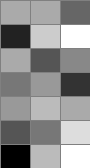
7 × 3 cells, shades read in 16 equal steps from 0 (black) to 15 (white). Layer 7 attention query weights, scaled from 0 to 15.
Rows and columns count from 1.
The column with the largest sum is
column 3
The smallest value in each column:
0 5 3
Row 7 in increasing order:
0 11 15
